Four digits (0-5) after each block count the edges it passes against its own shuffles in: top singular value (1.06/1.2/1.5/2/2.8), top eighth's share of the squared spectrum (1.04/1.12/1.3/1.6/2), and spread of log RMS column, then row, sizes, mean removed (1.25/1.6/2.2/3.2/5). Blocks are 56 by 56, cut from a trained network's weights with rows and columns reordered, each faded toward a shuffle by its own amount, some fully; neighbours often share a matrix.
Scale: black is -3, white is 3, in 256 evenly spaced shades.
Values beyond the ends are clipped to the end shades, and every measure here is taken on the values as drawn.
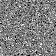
0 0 0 0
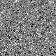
0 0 0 0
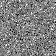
0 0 0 0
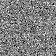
0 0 0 0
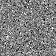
0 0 0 0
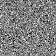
0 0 0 0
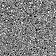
0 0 0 0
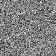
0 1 0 0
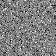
1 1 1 0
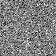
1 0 0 0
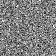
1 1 0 0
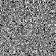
2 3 1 2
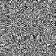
3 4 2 2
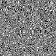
2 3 2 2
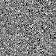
2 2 1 1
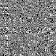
3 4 2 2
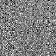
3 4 2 1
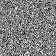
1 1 0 0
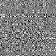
3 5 1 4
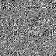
3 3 0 2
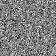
2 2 0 0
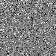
2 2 0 1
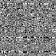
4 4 0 3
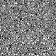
3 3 0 2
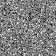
2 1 0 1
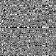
4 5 2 3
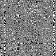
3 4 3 1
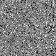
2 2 1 0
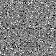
2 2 0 1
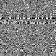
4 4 1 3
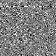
3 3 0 2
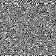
3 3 0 2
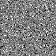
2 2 0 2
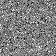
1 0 0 0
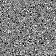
2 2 0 0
